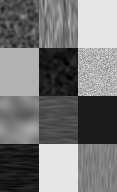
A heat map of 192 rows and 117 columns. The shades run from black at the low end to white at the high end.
It is made of 4 by 3 panels. Panel 1,1: low, blotchy. Panel 1,2: middling, streaked downward. Panel 1,3: very high, flat. Panel 2,1: high, flat. Panel 2,2: very low, blotchy, faint in contrast. Panel 2,3: high, fine-grained. Panel 3,1: middling, smooth. Panel 3,2: low, streaked across, faint in contrast. Panel 3,3: very low, flat. Panel 4,1: very low, streaked across, faint in contrast. Panel 4,2: very high, flat. Panel 4,3: middling, streaked downward, faint in contrast.
